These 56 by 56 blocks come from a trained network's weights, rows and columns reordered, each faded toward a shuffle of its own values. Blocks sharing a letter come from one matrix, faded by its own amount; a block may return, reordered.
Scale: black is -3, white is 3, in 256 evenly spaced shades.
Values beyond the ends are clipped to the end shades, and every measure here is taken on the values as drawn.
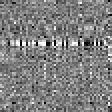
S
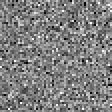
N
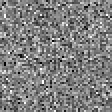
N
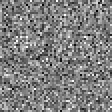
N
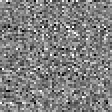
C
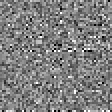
C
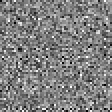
C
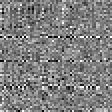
S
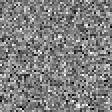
N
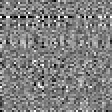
S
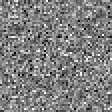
N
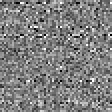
C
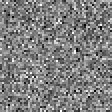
N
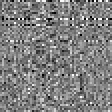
S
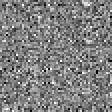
C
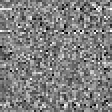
C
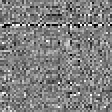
S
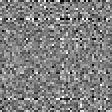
S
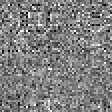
C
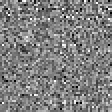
C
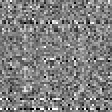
S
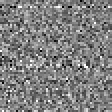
C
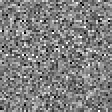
N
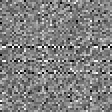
S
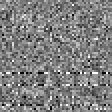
S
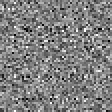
C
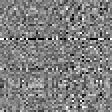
S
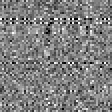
S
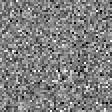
N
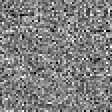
C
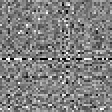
S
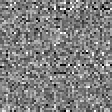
C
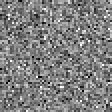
N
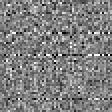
S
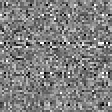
C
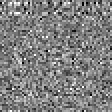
C
